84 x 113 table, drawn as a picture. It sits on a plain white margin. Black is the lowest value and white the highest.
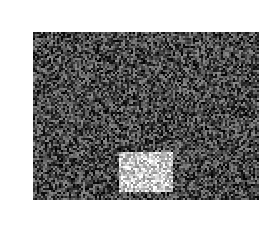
Average level on the scale: 30%. Ninth with the highest average: bottom middle. Odd patch: higher, in the bottom middle.
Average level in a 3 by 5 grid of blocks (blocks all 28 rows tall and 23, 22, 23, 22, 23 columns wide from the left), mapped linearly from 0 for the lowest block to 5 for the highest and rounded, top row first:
0 0 0 0 0
0 0 0 0 0
0 0 5 1 0
